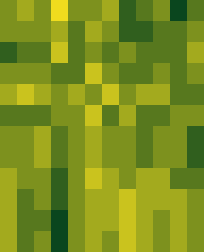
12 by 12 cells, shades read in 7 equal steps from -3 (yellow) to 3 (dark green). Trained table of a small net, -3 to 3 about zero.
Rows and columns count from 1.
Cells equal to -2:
9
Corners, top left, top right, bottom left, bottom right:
0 1 -1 0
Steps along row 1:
down up down up same down up down down up down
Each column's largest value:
2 1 1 3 1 0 1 2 2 1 3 2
